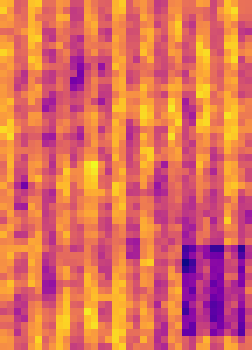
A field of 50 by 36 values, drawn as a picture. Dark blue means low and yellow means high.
Grain: streaks running down. Stripes: upright, repeating 9 times. Odd patch: lower, in the bottom right. Ninth with the lowest average: bottom right.
